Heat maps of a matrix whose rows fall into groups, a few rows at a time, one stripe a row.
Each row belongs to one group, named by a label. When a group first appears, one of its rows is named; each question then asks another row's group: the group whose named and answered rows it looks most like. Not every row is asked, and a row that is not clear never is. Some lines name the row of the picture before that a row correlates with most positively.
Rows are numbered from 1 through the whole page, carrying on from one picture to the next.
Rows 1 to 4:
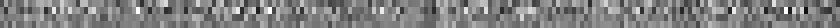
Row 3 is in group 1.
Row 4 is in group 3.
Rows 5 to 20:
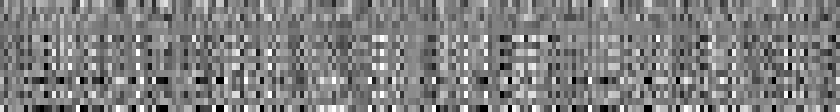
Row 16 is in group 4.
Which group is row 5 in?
3
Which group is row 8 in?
3
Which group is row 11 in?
3
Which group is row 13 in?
3
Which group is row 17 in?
1
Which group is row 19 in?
3
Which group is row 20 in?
4
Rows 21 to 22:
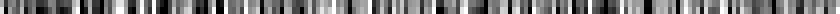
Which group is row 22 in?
4
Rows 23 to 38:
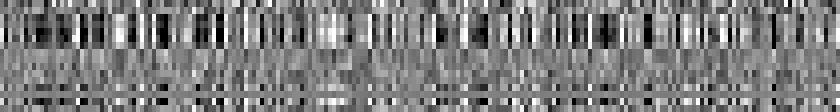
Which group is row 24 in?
1
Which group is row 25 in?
4
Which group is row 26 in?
4
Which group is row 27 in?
4
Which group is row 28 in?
4
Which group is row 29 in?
4
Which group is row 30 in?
3
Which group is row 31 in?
3
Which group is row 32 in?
3
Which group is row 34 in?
1
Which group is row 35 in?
4
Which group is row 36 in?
3
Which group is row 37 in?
4
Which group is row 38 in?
1
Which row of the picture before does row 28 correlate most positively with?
22
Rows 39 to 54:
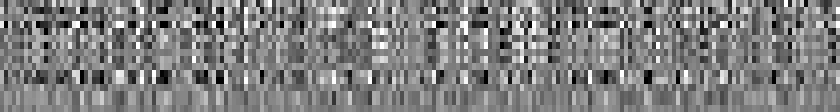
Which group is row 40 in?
4
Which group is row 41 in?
1
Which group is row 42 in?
4
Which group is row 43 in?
1
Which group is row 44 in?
3
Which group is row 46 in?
1
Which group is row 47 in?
1
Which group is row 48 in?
3
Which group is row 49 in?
4
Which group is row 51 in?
1
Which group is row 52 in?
3
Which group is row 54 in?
3
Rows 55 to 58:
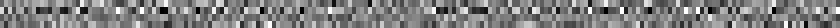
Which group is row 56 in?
4
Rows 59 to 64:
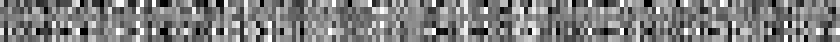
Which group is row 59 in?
4
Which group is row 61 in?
1
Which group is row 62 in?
1
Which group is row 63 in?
4
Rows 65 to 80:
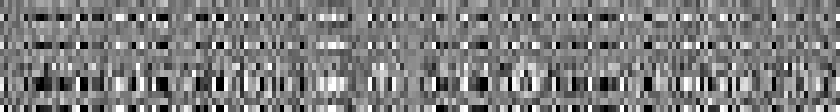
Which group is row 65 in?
3
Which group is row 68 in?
3
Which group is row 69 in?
3
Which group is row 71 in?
4
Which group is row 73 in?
1
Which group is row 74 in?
1
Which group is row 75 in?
1
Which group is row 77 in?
4
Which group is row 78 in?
1
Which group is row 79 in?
3
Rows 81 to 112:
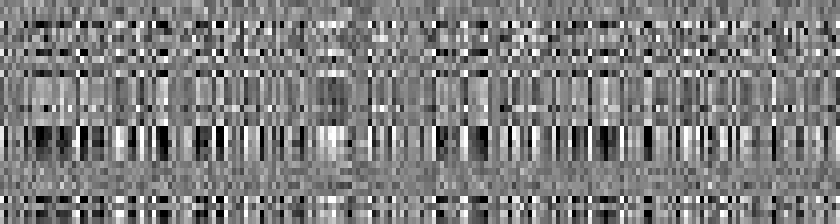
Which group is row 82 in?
3
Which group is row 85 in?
1
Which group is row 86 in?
1
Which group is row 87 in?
1
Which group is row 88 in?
4
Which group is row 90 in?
3
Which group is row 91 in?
4
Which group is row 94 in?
3
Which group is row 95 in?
3
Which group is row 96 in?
1
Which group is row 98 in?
3
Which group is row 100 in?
4
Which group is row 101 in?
4
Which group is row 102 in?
4
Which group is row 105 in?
1
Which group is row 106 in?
3
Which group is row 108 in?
3
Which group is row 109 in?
4
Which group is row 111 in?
4
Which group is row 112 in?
4
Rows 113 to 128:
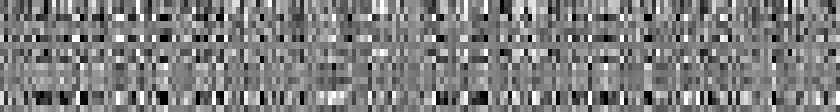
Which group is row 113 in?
1
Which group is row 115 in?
4
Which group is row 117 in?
1
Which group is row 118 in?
4
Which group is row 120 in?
1
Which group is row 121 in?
4
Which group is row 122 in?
3
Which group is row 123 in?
3
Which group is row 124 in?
3
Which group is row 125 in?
3
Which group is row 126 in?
4
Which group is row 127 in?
4
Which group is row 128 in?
3
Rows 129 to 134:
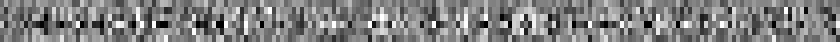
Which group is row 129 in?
3
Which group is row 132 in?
4
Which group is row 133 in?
1
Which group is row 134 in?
3
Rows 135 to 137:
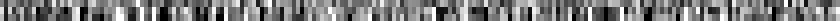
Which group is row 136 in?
4
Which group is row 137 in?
4
